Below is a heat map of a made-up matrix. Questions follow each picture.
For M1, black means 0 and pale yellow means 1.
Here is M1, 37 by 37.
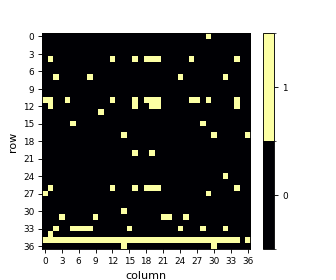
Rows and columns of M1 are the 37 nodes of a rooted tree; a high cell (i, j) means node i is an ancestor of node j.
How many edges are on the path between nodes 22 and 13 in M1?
3
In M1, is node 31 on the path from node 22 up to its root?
yes
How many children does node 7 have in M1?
3
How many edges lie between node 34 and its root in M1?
5
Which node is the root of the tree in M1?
35
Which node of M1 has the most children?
35
